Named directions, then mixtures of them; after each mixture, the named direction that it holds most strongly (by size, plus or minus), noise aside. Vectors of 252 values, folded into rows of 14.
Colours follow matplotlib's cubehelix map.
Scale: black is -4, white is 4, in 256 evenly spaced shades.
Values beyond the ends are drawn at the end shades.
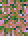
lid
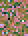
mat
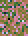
mat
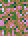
lid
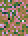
mat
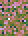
mat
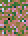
mat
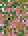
mat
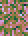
lid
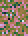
mat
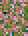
lid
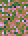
mat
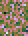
lid
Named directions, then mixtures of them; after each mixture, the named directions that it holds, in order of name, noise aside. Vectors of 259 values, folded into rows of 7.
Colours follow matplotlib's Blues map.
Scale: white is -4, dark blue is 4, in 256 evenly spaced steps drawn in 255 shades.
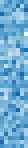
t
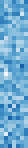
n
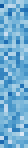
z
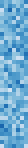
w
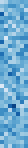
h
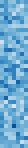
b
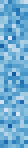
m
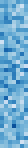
b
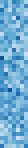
w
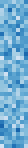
w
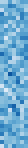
h, w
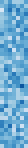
m, w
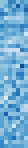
b, n, t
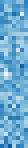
n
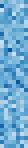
b, w, z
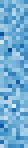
b, w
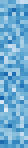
m, z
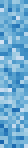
t, w
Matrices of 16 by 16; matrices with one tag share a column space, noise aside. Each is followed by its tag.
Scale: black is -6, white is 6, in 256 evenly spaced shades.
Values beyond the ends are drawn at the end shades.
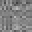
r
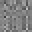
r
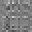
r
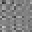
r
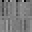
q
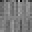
q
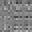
r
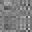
r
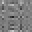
r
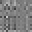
r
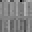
q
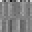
q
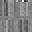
q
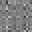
r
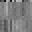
q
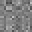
r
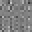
r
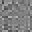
r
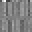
q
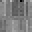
q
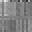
q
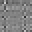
r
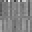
q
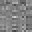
r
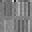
q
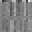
q
